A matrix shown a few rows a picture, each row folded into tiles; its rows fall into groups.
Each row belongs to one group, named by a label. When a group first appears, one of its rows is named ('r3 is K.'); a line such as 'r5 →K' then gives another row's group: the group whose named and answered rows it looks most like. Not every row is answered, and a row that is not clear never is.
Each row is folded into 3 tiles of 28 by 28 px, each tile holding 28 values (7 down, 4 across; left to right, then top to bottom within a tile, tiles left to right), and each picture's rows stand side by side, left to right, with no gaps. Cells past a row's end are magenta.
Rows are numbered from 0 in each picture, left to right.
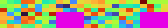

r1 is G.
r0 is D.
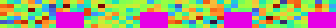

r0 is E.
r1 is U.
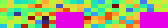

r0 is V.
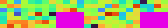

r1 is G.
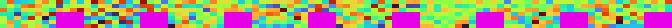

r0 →V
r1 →G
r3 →E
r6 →D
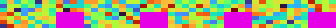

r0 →U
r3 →G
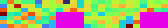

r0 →U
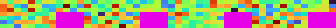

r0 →E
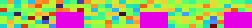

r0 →V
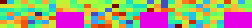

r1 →U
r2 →G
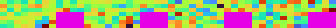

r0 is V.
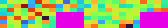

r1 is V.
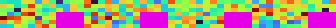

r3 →E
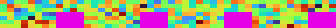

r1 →D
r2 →D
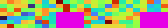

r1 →D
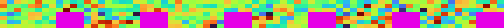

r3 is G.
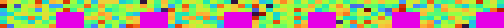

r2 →U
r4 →E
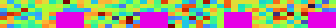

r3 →D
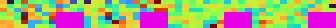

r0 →D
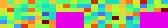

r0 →E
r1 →V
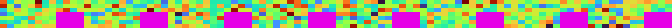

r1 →U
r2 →U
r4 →G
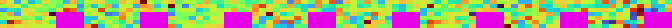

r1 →G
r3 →E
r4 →D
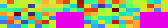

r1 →E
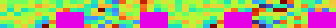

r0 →V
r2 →V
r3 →E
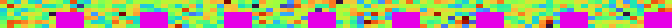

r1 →D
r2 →G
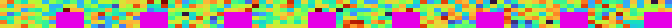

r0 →U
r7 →U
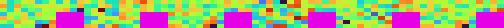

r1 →G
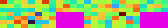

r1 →D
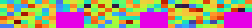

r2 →E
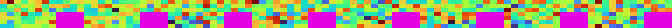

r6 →E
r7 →G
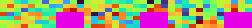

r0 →U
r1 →U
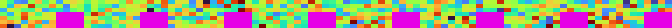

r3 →G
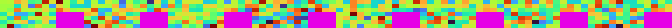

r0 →G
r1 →U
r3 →G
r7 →G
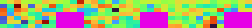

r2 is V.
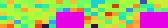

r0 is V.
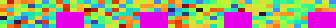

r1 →E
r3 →U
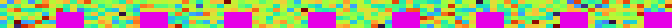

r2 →G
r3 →D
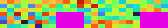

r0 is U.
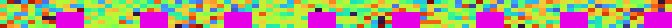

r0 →G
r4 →V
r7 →E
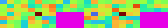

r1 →D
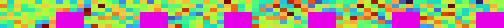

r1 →U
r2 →G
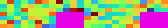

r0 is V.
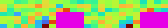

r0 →V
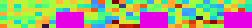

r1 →E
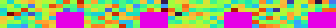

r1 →U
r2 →U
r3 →U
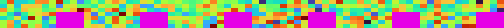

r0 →V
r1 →D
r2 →V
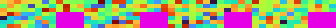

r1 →E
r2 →G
